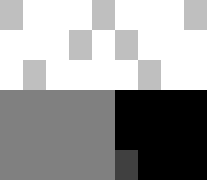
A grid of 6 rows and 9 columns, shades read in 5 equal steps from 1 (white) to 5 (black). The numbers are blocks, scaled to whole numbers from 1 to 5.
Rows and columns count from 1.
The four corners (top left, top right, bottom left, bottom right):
2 2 3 5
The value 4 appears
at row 6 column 6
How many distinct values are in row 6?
3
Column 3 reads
1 1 1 3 3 3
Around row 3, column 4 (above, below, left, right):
2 3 1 1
